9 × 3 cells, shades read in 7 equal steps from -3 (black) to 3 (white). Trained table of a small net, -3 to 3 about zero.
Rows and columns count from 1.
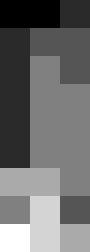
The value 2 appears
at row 8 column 2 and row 9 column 2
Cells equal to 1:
3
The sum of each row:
-8 -4 -3 -2 -2 -2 2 1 6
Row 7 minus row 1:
4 4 2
